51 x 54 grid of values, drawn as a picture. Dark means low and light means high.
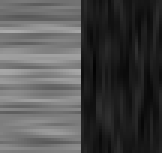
It is made of 1 by 2 panels. Panel 1,1: middling, streaked across. Panel 1,2: very low, streaked downward, faint in contrast.
